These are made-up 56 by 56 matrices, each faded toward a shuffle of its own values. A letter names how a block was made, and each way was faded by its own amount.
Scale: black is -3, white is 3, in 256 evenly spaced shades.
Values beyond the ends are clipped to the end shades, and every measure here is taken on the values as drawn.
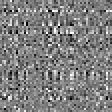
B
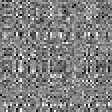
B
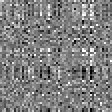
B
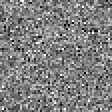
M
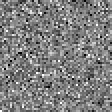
M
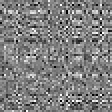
B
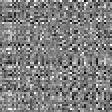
B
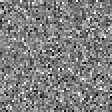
M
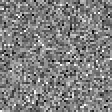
M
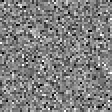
M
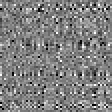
B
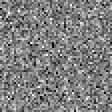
M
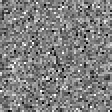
M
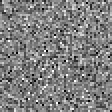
M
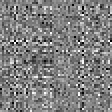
B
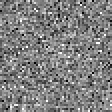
M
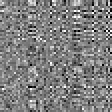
B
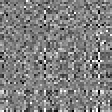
B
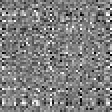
B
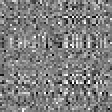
B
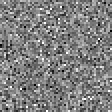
M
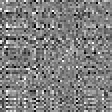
B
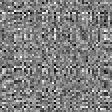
B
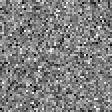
M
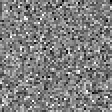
M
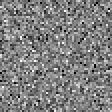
M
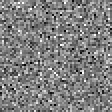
M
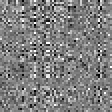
B
